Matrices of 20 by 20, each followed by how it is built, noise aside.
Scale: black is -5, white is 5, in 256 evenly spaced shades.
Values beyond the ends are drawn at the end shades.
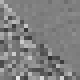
lower triangular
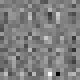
low rank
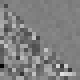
lower triangular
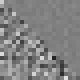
lower triangular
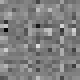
low rank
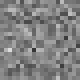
low rank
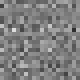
low rank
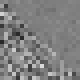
lower triangular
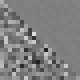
lower triangular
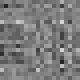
low rank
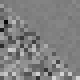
lower triangular
